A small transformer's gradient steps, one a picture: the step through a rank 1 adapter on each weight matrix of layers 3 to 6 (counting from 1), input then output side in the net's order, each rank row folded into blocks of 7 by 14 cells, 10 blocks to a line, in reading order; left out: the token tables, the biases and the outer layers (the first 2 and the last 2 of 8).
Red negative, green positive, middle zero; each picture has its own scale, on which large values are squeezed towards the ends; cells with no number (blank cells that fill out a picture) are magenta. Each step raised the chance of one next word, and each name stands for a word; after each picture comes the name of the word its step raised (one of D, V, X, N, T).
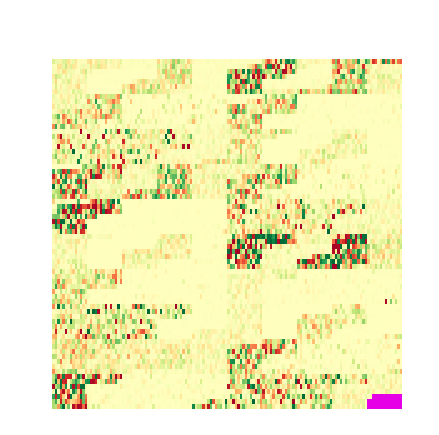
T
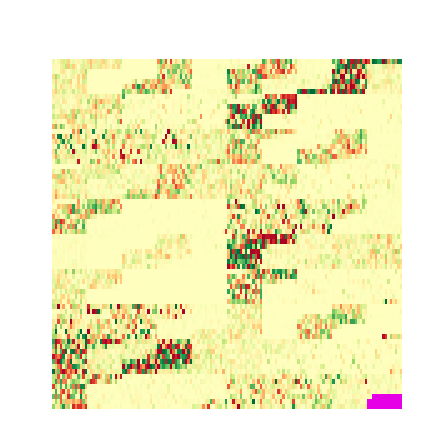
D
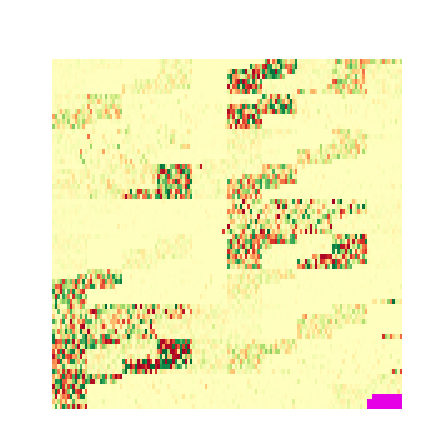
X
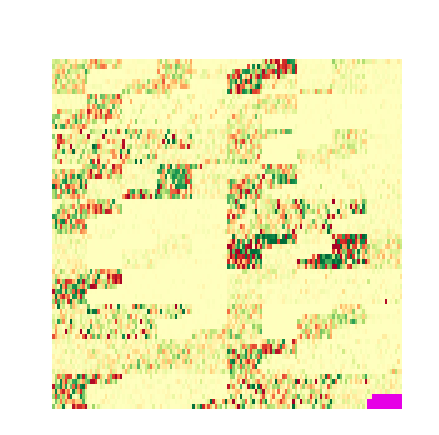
T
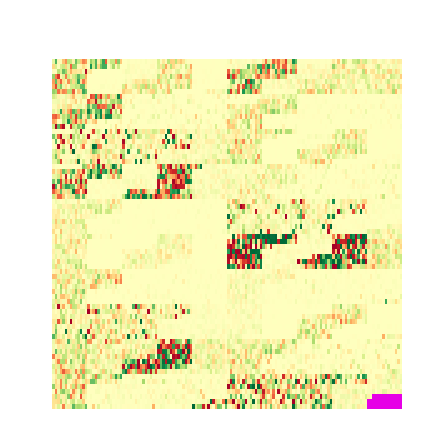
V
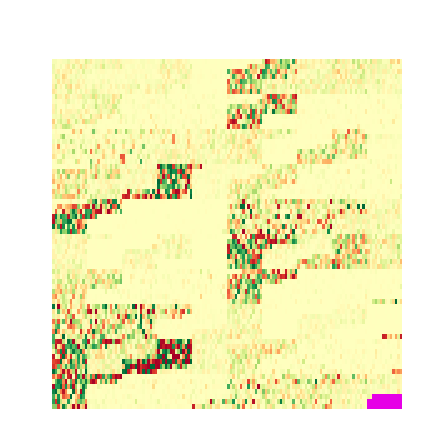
X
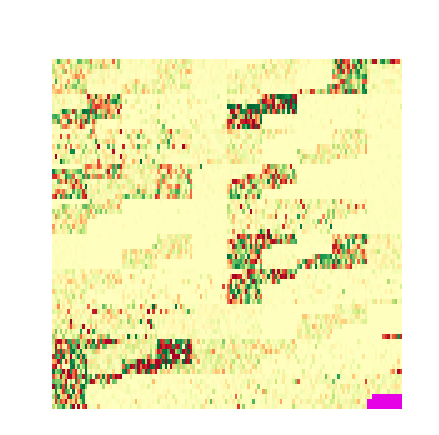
D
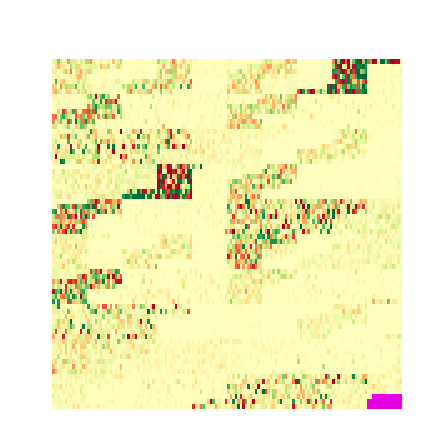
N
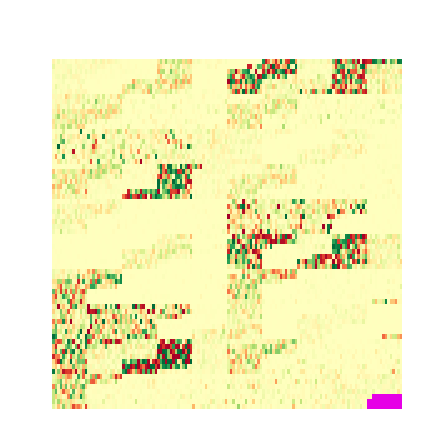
X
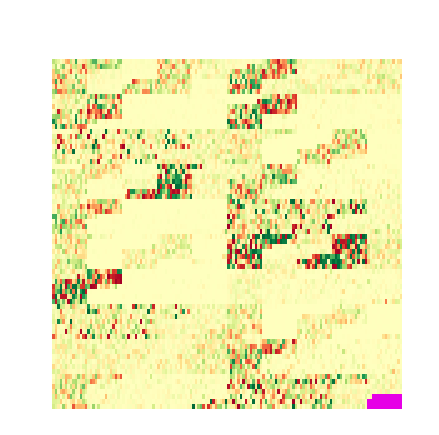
T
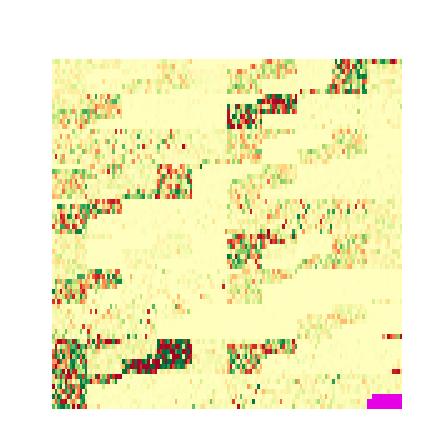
D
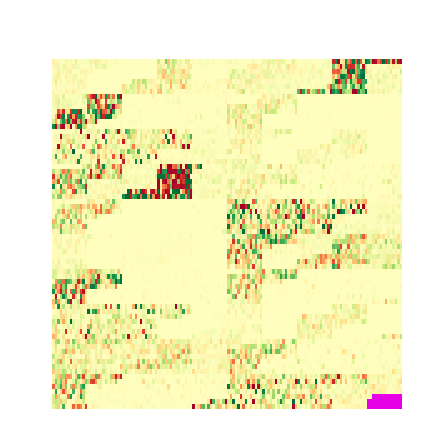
N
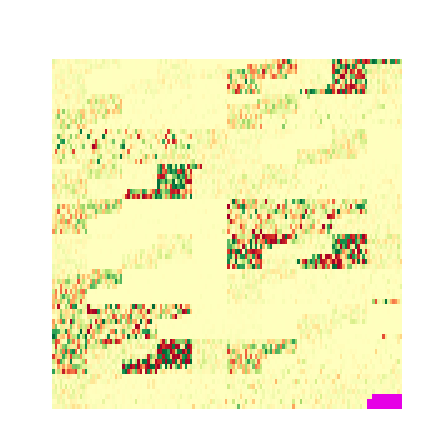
X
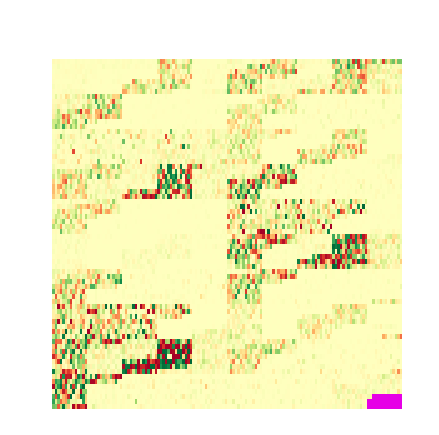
X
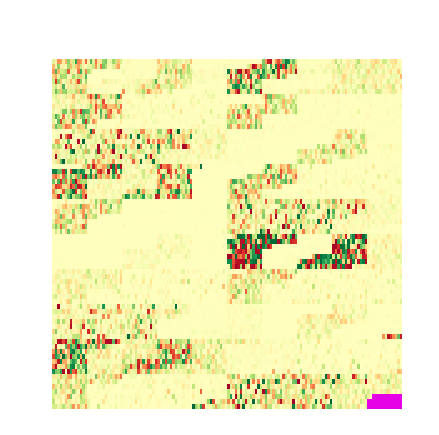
V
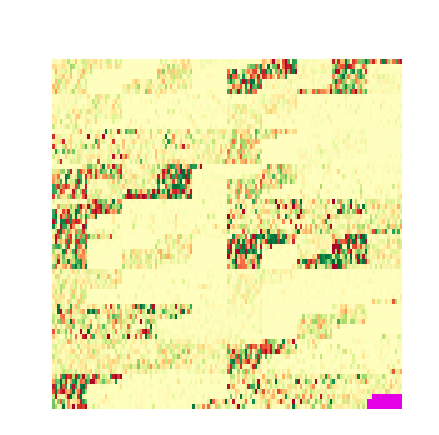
T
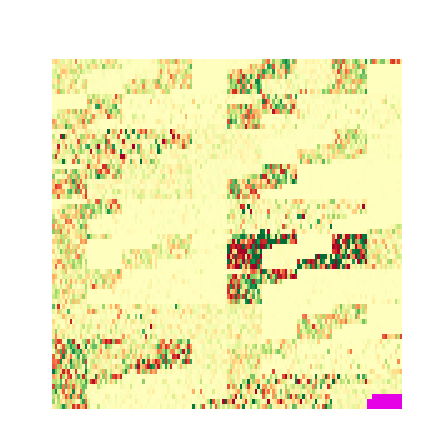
V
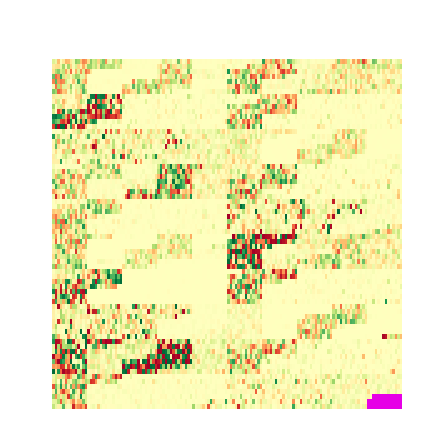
D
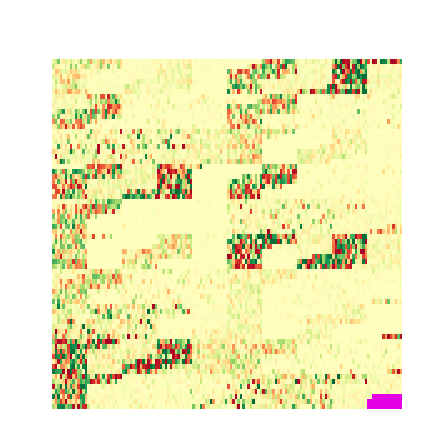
T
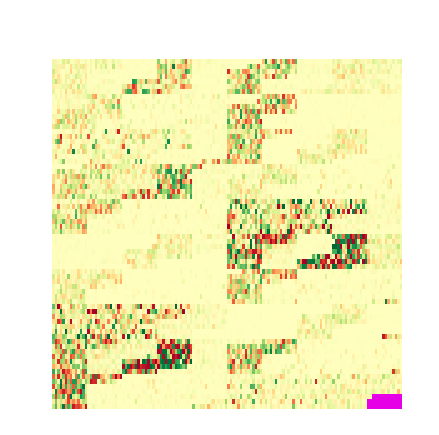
X
